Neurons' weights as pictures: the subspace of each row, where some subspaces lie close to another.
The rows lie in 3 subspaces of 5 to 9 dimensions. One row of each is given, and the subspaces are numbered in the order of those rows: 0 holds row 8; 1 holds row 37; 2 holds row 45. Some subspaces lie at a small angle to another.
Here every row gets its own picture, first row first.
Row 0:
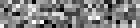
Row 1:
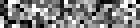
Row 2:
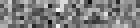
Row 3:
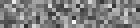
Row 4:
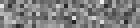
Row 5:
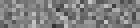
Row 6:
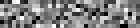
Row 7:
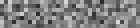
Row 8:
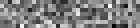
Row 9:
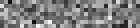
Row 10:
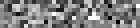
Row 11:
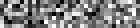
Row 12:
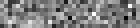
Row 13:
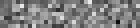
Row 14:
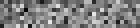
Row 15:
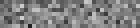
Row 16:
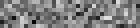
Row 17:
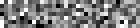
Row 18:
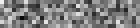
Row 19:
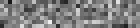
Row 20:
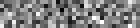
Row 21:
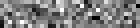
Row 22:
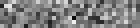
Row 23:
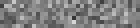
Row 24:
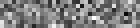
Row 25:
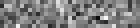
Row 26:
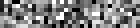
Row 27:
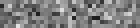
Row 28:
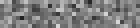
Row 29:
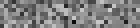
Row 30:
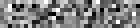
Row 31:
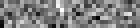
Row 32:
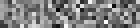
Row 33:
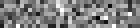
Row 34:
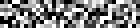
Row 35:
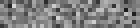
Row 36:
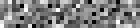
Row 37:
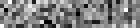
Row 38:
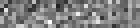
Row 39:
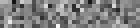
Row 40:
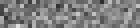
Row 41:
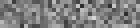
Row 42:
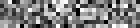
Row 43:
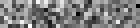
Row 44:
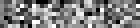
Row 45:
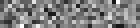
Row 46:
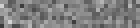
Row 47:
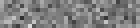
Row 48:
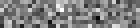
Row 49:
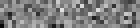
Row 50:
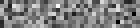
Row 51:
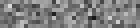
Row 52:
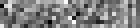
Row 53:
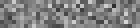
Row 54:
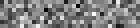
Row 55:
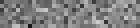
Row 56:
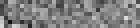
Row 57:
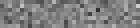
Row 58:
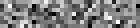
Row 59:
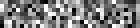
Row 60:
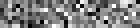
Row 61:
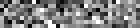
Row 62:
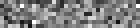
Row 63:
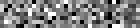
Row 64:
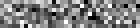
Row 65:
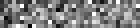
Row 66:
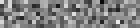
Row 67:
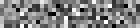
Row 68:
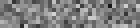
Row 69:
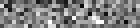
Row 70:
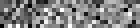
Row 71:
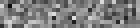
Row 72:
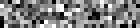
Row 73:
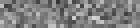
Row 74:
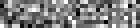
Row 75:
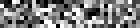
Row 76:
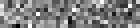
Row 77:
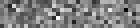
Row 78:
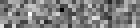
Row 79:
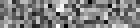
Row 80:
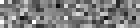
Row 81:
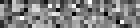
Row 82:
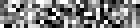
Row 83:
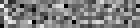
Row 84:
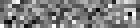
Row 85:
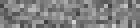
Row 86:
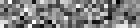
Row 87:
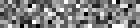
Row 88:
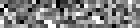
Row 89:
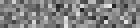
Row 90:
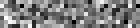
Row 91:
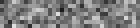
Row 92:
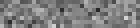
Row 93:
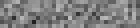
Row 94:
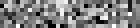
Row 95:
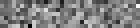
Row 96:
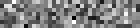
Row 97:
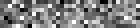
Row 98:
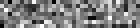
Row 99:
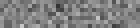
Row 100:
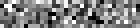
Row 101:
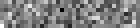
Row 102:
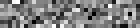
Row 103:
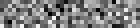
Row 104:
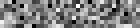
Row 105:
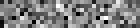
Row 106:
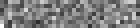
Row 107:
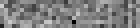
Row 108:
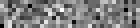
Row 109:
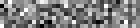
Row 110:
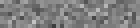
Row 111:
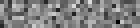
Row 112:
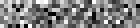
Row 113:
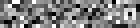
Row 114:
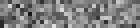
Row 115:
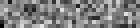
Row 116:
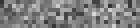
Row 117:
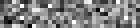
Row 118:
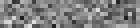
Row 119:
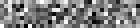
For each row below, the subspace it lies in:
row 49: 1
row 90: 1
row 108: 1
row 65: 1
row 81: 1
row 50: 2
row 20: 2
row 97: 2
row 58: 1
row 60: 2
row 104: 0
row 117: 0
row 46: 2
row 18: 2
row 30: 2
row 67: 1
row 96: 0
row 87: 1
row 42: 0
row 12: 1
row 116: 2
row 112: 1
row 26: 2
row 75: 1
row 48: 1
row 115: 0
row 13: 0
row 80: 2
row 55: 2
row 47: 0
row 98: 2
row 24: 0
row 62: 2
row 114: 2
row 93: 1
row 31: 1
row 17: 1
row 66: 2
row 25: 0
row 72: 2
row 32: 0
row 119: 0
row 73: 0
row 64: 0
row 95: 2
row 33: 0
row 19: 0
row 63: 2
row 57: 2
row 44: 2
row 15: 0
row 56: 2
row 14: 0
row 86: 0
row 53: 1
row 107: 0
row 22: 0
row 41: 0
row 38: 1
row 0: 1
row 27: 1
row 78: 2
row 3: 0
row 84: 0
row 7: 2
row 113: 0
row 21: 1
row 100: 0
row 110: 1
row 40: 1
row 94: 0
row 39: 2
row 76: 2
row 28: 1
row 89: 1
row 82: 2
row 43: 1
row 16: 1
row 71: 1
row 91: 2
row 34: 2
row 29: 0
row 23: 0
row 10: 1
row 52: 0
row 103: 2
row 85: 0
